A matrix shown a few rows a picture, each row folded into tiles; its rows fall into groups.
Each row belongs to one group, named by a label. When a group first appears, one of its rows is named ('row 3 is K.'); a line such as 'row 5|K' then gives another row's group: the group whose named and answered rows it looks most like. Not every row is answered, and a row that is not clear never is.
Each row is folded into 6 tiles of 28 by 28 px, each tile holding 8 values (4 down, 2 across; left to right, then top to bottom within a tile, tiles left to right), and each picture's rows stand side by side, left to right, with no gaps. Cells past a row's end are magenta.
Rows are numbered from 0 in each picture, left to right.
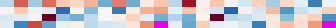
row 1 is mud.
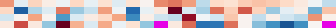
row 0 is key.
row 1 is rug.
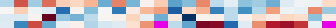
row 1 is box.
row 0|mud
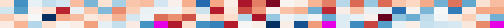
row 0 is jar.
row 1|rug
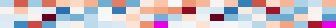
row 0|mud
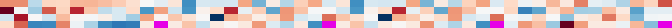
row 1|jar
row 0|rug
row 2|jar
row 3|key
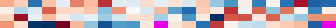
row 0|rug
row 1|jar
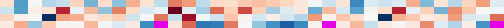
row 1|rug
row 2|jar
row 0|jar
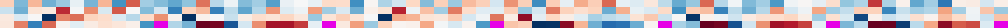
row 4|box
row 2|jar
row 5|box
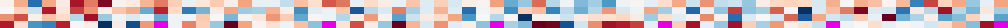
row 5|mud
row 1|key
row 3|box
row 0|rug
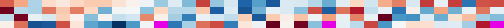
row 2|mud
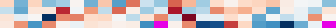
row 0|jar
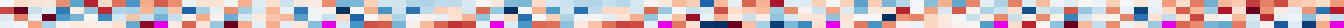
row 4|rug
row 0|mud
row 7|rug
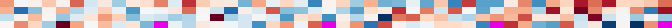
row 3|rug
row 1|mud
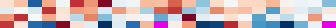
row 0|rug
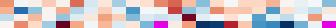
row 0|key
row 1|rug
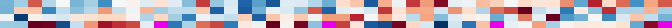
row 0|box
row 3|mud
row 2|rug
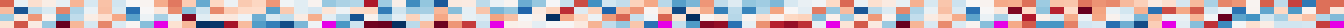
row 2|box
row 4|box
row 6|rug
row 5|key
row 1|rug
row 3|jar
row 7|mud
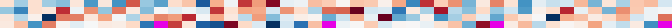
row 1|rug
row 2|mud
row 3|jar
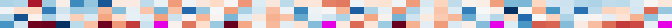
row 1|key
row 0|box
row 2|key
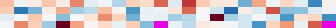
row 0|key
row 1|mud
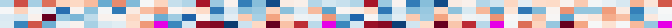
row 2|box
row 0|mud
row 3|key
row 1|box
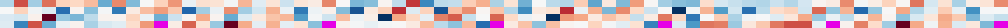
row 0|mud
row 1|key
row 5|key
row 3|jar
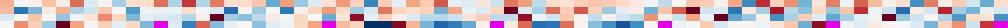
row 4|mud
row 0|key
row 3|rug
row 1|mud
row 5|mud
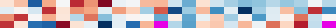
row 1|box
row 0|rug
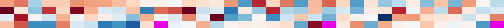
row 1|mud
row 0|rug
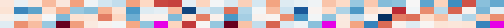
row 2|jar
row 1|key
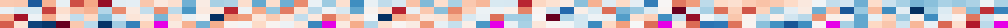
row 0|rug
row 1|jar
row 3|mud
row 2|jar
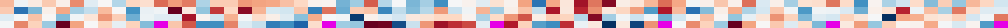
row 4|key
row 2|box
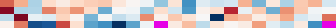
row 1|jar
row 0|rug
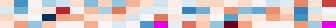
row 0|jar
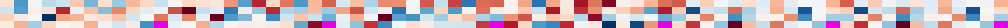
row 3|rug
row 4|key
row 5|key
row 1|mud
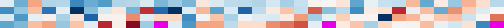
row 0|box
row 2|jar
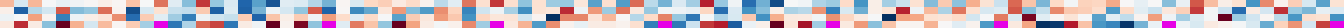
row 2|key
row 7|mud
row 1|box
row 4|box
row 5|jar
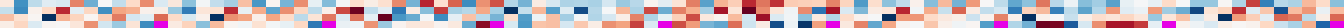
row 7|jar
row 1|jar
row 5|jar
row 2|mud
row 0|jar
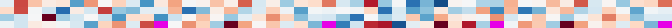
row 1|key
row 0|mud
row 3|key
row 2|box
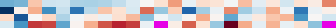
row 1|key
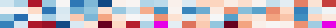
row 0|box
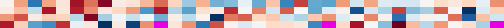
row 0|rug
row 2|key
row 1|jar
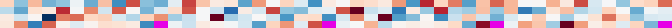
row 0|jar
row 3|key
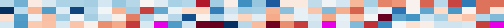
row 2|mud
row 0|box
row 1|box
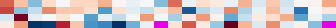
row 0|rug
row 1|key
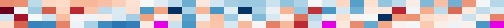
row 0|rug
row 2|jar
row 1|box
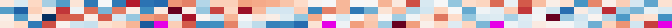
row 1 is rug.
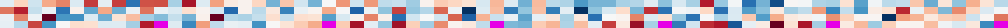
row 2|key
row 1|mud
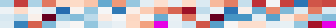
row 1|mud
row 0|mud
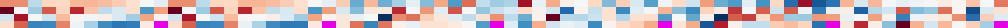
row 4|jar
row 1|rug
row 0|rug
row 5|key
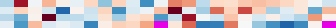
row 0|mud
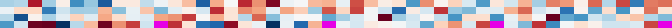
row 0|box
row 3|mud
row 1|rug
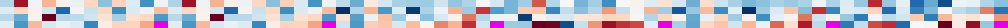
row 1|mud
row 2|box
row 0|mud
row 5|box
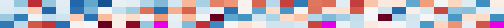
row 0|box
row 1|mud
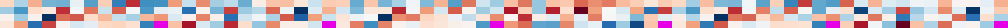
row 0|jar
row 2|jar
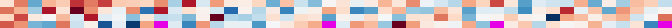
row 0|rug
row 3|jar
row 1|mud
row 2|key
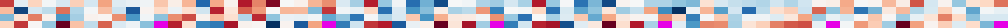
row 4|box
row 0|key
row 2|box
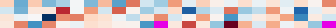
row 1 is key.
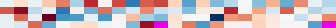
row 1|jar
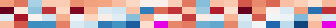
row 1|rug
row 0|rug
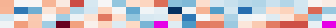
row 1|box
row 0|key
